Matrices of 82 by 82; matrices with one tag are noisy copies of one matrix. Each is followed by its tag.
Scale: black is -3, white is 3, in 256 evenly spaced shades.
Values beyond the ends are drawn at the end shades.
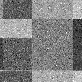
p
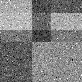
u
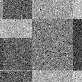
p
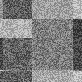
p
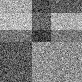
u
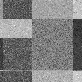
p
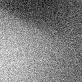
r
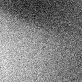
r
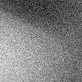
r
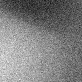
r
